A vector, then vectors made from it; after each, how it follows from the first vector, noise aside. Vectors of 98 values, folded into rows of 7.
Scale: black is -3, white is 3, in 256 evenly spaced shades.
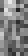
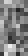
wrapped around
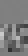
partly zeroed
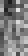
negated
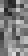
negated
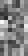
wrapped around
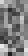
wrapped around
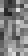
negated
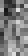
negated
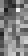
negated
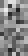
sign-scrambled
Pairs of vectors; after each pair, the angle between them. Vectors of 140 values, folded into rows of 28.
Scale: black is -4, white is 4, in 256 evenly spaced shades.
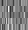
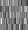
partly opposed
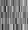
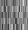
nearly parallel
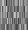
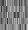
nearly opposite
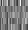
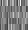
nearly parallel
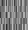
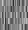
partly opposed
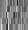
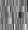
orthogonal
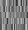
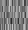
partly opposed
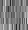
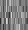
partly opposed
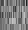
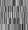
partly opposed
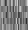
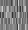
partly opposed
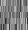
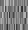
orthogonal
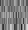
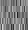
partly opposed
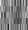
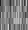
nearly opposite
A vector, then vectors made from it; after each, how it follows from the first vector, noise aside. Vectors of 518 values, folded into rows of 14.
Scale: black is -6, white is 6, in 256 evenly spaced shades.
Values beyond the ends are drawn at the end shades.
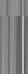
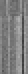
negated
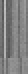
reversed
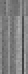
negated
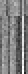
scaled up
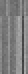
negated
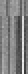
scaled up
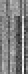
scaled up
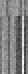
scaled up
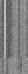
reversed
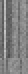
reversed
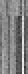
scaled up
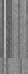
reversed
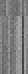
negated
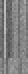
reversed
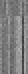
negated
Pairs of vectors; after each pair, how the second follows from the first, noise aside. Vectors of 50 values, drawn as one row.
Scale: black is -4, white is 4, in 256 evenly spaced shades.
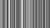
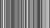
shuffled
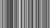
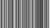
wrapped around
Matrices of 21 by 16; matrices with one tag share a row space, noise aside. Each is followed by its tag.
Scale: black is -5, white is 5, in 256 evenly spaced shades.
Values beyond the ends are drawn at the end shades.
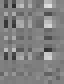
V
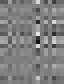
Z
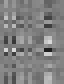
V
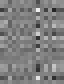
Z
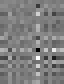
Z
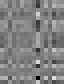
Z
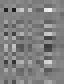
V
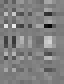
V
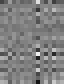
Z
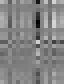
Z
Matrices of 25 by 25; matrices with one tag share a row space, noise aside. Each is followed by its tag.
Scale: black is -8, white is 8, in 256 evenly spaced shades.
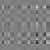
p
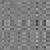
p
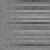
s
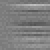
s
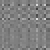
p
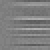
s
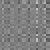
p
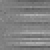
s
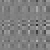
p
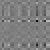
p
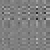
p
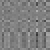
p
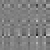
p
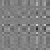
p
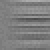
s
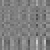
p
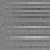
s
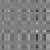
p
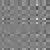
p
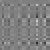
p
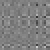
p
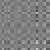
p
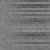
s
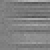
s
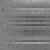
s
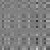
p
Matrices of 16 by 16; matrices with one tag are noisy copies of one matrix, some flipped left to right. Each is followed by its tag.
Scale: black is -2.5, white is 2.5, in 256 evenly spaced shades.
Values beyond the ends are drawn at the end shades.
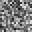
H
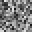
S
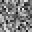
S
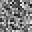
H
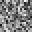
S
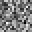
S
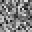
S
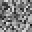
S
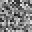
H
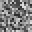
H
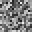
H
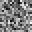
H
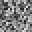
S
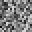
S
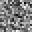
H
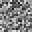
H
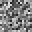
H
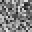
S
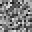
H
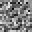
H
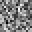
S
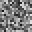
H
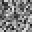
S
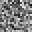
H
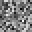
S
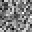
S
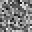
H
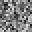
S
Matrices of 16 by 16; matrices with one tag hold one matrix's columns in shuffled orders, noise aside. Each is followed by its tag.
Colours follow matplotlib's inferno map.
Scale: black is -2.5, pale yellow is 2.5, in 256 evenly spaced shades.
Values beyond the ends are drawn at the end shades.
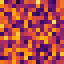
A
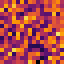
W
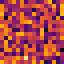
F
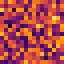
W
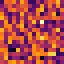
A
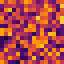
W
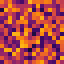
W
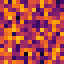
A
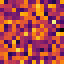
F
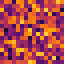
W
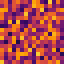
A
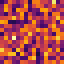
A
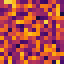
F
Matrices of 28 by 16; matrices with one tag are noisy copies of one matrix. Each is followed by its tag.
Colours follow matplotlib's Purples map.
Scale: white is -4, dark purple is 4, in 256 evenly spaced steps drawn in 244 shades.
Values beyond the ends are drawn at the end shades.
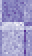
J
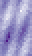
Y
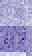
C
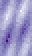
Y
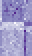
J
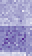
C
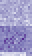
C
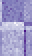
J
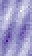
Y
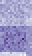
C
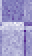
J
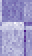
J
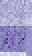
C
